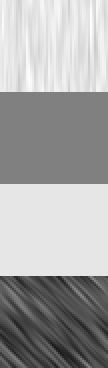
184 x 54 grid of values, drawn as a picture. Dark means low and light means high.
It is made of 4 by 1 panels. Panel 1,1: very high, streaked downward, faint in contrast. Panel 2,1: middling, flat. Panel 3,1: very high, flat. Panel 4,1: low, slanting down to the right.
